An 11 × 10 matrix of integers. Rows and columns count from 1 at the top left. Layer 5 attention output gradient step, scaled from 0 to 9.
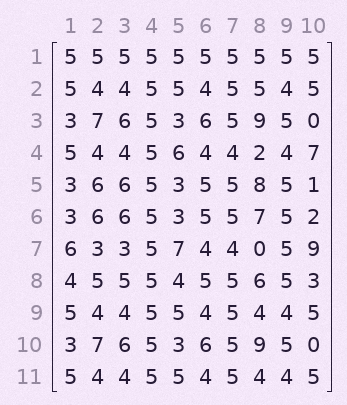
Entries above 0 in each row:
10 10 9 10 10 10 9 10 10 9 10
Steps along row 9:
down same up same down up down same up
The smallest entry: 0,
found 3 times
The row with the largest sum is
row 1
